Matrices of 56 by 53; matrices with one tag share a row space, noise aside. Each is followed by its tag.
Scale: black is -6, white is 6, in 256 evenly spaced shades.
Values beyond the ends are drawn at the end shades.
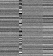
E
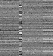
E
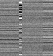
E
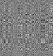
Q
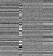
E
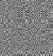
Q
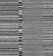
E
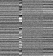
E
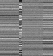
E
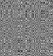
Q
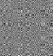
Q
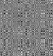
Q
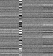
E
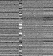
E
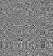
Q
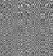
Q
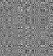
Q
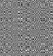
Q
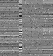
E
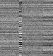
E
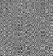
Q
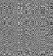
Q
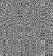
Q
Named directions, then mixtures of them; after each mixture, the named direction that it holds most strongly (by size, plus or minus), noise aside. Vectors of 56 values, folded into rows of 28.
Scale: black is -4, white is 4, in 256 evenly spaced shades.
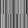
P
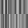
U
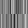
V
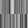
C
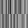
V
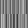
P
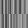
U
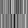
V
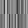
U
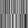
V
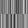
V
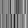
V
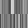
C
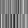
V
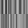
U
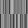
C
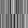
V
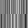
V
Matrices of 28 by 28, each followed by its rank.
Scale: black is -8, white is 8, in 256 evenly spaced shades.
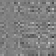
three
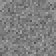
full rank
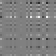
one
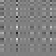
one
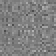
five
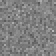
full rank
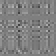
two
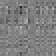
three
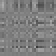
two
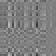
two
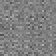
five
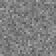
full rank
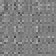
three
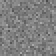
full rank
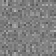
five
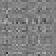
three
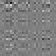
two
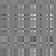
one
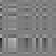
one
